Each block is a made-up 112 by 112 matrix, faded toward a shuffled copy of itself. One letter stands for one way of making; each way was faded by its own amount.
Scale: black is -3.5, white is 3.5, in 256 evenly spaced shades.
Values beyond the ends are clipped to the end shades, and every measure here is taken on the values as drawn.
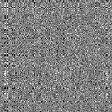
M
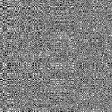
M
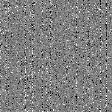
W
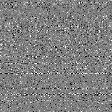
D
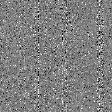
W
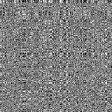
M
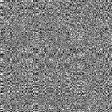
M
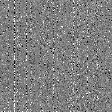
W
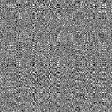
M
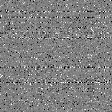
D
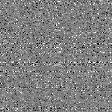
D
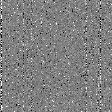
W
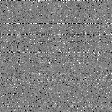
D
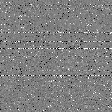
D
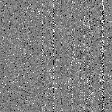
W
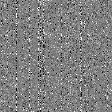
W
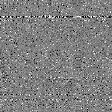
D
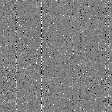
W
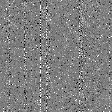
W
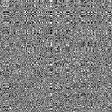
M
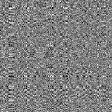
M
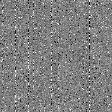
W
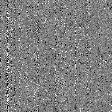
W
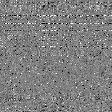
D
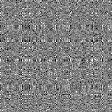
M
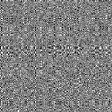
M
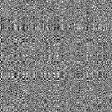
M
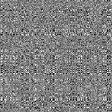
M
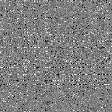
D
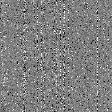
W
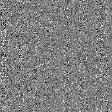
W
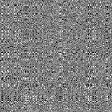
M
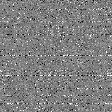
D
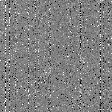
W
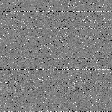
D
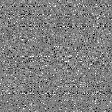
D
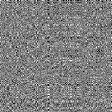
M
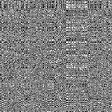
M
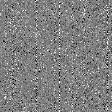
W
